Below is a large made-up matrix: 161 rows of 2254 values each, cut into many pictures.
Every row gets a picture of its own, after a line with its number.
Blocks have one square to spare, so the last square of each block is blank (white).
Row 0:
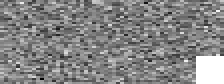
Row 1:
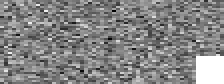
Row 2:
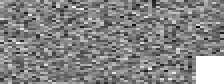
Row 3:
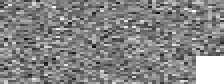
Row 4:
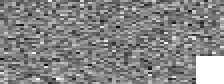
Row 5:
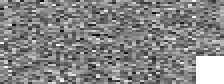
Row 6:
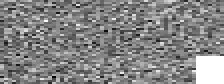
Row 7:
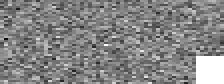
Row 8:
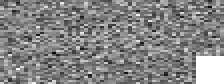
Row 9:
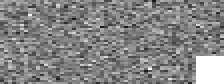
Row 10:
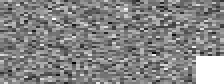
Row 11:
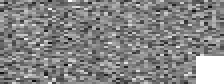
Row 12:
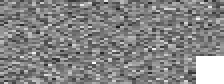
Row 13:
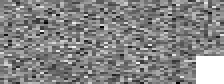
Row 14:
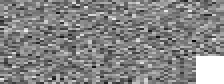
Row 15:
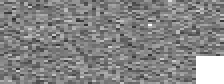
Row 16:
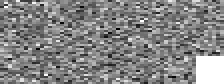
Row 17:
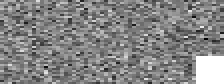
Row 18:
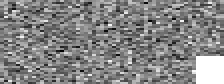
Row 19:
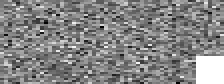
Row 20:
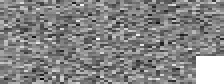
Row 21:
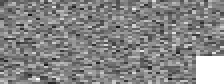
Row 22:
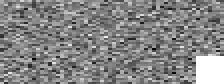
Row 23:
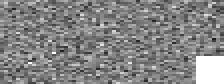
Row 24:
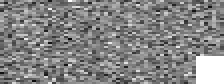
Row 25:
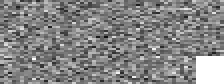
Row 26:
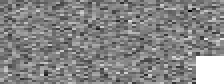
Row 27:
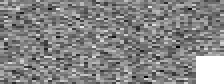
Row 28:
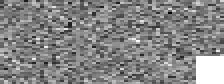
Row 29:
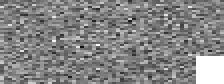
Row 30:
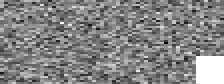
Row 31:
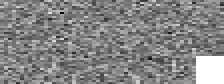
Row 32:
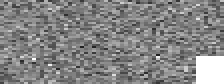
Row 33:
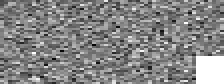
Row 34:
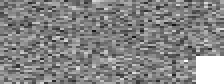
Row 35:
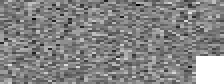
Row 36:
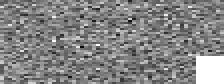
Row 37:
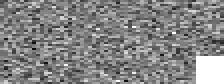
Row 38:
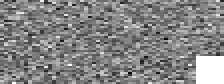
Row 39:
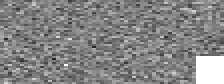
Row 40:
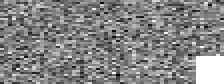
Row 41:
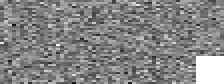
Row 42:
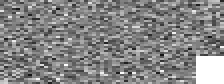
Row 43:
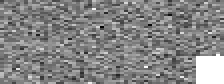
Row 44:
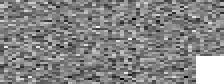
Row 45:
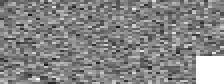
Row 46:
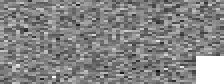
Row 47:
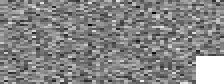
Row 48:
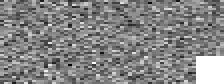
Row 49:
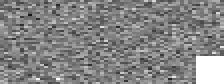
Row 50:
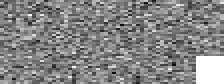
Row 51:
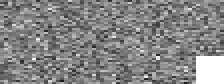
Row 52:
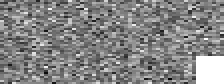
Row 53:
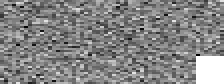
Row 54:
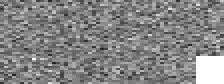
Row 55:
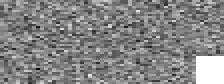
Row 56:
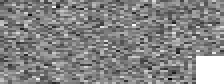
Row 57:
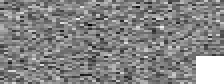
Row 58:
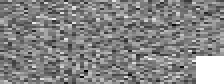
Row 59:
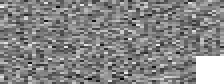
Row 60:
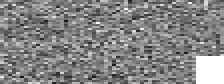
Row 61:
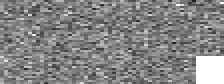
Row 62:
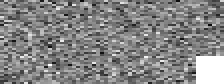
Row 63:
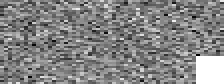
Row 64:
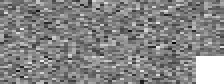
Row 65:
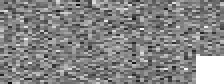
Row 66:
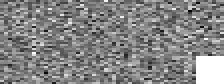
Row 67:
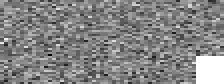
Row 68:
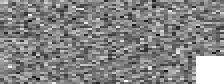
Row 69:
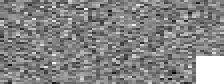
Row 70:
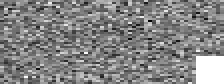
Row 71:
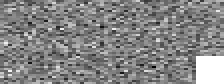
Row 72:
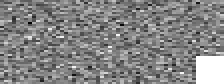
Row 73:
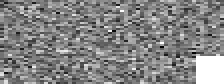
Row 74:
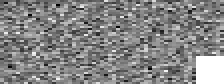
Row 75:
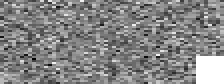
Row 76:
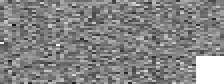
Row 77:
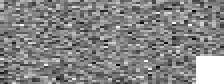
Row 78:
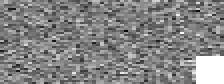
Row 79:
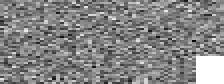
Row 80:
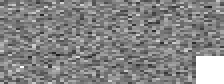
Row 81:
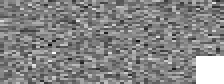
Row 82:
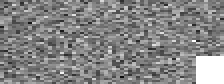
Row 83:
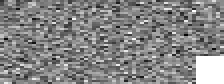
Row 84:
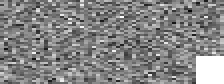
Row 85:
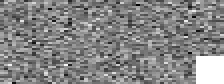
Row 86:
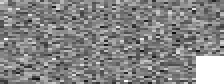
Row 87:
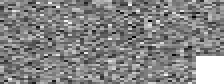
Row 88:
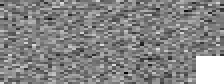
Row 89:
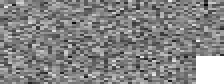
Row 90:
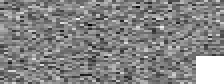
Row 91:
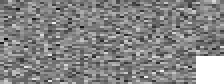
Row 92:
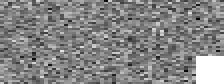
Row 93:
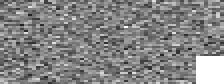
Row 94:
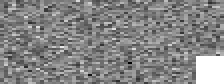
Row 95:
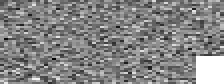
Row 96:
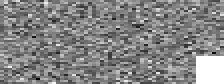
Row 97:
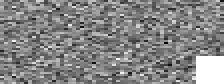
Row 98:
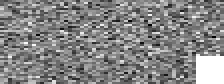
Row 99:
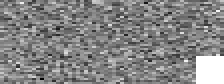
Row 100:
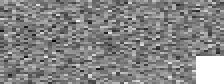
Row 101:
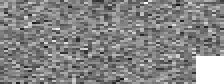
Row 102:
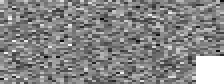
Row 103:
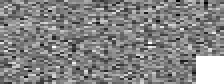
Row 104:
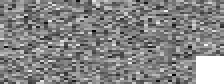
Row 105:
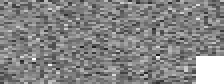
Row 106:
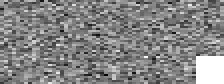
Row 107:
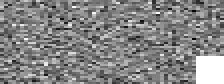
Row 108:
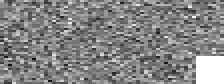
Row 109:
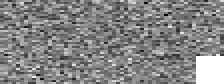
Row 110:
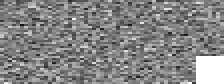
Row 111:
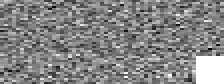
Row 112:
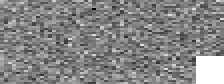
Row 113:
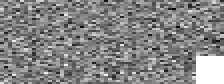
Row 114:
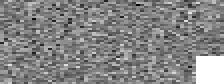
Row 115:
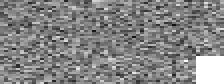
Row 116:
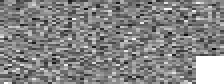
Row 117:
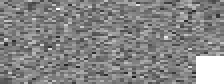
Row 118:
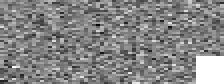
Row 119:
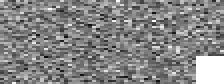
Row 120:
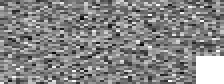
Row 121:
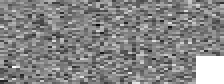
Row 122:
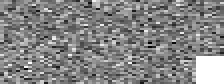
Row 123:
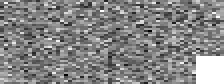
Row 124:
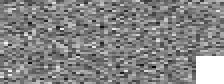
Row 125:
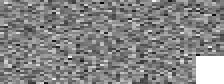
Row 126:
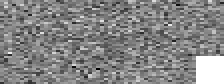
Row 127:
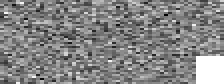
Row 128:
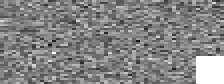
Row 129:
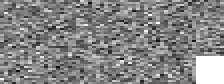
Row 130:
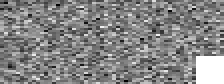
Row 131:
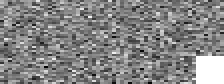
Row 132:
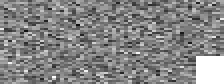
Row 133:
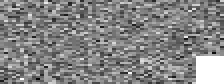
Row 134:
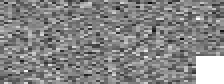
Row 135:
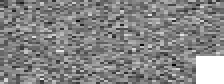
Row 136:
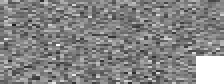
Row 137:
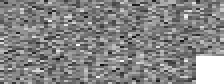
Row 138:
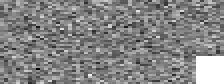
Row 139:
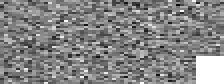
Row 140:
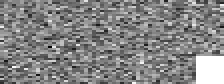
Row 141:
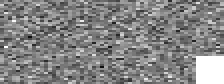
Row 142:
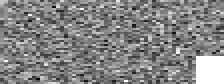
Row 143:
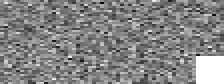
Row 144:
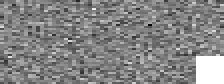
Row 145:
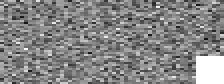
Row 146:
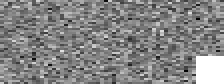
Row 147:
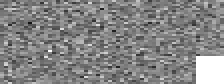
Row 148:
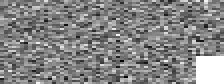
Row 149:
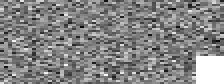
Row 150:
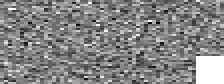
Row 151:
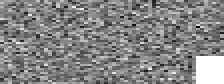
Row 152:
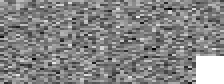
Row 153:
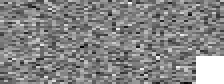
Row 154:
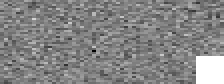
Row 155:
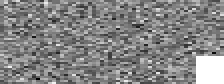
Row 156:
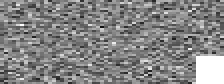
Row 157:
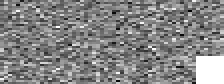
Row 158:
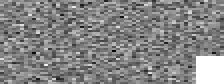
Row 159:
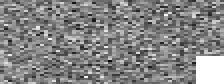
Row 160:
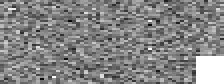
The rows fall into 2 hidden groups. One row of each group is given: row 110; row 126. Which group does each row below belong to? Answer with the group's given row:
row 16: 110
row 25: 110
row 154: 110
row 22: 110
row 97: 110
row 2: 110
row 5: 110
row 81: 126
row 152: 110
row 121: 126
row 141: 126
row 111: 126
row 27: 110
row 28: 110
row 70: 126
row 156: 110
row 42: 110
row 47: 110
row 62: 110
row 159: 126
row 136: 110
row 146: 110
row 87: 126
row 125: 126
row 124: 126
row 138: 126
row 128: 126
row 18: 126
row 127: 126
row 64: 126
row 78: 126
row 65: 126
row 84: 110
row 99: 126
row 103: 126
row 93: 110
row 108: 110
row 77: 110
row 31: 126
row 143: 126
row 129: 126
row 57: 110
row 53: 126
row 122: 126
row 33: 110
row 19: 126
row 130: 110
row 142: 110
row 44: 126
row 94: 126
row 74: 110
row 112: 126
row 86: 110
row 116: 110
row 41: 110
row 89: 126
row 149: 110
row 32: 110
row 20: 126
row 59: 126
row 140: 126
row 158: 110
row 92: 110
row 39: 110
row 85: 110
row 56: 110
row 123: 110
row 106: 110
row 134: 110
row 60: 126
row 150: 126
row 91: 110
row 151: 110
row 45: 110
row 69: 110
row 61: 126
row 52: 110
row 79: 126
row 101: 126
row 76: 110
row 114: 110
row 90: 110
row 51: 110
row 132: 126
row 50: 126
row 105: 110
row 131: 110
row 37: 110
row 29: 126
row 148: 126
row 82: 126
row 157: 110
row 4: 110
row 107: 110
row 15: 126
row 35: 110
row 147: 126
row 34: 126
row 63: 126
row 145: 110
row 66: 110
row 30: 110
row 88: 126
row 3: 110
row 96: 110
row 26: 110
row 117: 110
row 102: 110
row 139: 126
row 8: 126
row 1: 126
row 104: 126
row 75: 110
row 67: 110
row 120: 126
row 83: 110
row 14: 126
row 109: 126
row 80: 126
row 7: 110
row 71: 126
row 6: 126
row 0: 126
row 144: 126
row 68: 110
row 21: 110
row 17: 110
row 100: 126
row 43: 126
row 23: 126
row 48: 110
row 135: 126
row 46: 126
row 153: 110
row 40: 126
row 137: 126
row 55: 126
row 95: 110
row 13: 126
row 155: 110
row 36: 126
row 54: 110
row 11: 110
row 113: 110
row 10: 126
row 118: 126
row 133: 110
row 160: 126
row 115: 126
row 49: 110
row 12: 110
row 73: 126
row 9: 110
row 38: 110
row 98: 126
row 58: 126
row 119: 110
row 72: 126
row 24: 110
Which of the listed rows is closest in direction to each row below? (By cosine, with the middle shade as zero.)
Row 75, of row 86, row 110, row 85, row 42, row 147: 42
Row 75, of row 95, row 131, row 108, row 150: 108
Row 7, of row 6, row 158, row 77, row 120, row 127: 158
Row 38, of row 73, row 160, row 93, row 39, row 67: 93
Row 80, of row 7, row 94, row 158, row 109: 94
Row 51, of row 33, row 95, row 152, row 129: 33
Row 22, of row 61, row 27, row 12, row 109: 27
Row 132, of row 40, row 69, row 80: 69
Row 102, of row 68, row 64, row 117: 68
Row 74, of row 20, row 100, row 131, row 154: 154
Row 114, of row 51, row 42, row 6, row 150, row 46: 42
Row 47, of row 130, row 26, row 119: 119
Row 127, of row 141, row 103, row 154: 103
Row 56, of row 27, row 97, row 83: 83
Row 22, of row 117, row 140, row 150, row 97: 117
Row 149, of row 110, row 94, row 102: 102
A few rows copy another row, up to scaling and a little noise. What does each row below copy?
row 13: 19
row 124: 71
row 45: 21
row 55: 138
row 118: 121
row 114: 35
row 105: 32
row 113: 149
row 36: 29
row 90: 57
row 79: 14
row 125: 143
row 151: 2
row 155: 96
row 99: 0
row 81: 128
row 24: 11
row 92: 146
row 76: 41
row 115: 34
